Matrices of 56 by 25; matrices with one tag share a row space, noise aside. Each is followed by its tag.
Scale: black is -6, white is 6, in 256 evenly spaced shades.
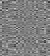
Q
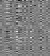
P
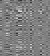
P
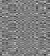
Q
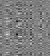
P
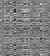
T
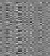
P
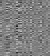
P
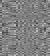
Q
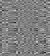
Q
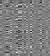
P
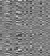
P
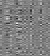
P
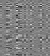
P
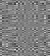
Q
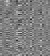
P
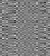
Q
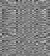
Q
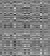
T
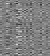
P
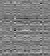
T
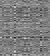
T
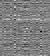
T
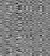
P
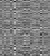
T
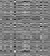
T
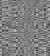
Q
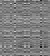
T
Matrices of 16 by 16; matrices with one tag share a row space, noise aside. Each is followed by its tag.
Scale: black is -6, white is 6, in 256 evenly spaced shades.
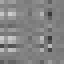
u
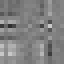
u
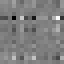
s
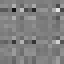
s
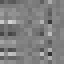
u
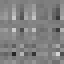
s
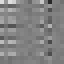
u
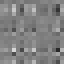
s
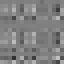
s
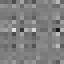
s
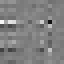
u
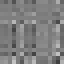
s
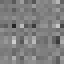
s
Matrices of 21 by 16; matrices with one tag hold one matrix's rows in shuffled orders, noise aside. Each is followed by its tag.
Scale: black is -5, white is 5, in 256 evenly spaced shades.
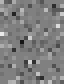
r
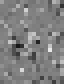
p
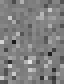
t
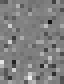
t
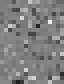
p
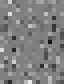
t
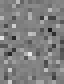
t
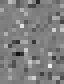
p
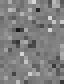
p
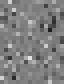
t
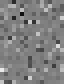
r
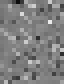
p
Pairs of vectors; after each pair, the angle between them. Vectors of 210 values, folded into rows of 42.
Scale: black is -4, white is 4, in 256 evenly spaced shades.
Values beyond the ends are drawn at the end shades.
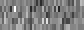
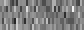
partly aligned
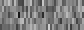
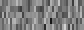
orthogonal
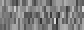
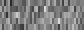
orthogonal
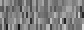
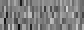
partly aligned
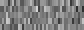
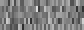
nearly parallel
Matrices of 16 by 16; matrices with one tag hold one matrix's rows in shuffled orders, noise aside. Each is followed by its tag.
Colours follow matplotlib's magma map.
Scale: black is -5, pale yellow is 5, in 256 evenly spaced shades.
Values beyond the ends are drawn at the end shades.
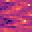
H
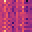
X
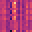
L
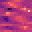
H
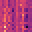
X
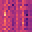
X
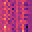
X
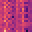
X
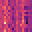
X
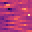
H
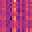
L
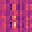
L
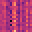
L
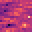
H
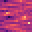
H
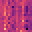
X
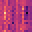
X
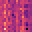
X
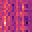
X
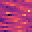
H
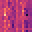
X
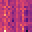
X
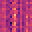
L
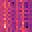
X
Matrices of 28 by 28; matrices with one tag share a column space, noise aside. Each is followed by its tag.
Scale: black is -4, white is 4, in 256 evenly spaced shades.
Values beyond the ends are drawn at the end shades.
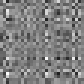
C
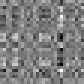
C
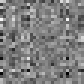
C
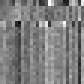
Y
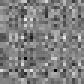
C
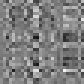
C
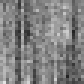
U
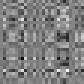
C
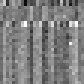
Y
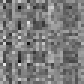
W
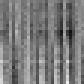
U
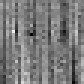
U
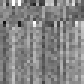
Y
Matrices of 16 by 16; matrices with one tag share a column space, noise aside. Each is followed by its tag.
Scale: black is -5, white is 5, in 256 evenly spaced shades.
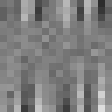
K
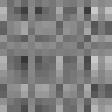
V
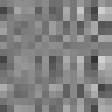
V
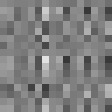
V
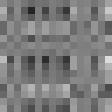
V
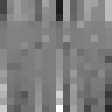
K
